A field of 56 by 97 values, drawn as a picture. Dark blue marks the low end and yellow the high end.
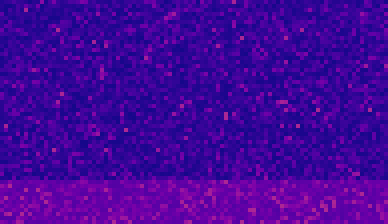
Stripes: none. Histogram: skewed, a long tail of high values. Average level on the scale: 10%. Seam: horizontal, 80% of the way down, the bottom part higher.
